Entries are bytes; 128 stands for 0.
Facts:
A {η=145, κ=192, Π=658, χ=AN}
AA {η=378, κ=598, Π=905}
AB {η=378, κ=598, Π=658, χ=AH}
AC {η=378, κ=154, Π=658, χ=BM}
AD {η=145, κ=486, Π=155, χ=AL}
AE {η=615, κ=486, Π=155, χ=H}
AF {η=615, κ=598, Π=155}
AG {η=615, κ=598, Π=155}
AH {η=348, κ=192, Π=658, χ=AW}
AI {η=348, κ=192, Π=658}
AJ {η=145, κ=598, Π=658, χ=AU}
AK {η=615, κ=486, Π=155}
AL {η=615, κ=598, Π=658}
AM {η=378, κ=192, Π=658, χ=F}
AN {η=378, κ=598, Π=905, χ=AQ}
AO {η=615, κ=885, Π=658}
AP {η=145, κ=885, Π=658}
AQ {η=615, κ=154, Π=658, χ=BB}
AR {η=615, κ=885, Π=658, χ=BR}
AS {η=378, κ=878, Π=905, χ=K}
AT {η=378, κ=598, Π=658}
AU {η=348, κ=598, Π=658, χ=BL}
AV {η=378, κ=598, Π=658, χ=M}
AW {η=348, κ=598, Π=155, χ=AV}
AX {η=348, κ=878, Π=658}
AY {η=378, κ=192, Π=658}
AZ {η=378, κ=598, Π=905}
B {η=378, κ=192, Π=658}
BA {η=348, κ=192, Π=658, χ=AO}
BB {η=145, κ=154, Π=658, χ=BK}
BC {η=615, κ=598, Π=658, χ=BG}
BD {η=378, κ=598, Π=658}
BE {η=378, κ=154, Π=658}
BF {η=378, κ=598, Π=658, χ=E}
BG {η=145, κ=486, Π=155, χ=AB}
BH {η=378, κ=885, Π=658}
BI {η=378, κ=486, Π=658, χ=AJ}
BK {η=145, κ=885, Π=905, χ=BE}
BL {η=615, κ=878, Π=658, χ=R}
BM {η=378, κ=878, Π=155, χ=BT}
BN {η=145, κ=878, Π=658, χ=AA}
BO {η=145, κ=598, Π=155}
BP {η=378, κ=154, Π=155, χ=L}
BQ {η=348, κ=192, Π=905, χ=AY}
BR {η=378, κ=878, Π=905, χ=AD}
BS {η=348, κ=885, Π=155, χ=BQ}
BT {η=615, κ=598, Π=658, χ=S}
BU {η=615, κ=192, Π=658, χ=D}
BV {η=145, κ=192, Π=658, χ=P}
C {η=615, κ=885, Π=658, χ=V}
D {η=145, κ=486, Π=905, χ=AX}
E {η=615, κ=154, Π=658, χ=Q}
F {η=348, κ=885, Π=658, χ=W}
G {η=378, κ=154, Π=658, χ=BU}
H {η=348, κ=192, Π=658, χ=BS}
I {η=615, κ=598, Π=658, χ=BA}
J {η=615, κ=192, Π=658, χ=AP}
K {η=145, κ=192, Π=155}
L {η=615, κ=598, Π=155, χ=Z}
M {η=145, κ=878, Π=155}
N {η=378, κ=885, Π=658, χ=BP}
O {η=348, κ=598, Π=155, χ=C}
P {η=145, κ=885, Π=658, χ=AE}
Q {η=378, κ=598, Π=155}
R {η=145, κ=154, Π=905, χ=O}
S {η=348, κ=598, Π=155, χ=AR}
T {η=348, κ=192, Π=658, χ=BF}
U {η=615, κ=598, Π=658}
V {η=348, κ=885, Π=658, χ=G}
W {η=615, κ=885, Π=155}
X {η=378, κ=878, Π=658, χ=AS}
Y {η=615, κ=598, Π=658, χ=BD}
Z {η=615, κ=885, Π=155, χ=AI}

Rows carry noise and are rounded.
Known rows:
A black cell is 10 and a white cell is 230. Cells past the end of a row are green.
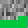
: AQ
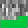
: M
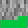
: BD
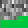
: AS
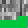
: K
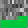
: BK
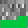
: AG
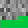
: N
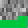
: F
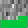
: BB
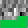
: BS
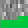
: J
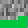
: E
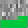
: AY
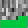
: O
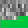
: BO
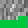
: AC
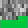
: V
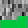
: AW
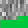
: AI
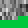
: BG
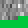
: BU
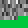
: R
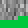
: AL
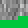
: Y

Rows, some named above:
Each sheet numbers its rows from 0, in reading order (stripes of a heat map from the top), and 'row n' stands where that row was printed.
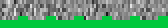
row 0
AE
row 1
M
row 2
BH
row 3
AW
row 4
J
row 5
BH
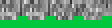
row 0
K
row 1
K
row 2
AK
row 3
BN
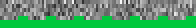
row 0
AN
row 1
AD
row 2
R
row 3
L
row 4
D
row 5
F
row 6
Q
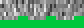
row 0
H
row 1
BM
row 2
BB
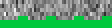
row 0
H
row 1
AO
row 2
AV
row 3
W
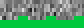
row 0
AP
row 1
AR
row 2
BI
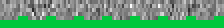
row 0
BF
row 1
BQ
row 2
AU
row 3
BT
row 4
BU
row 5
BU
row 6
BP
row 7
AJ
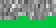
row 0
G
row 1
J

